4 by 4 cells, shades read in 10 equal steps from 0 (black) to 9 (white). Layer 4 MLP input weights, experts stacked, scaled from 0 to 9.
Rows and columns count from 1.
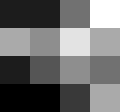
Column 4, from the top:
9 6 4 6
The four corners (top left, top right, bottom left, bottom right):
1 9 0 6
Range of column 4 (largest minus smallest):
5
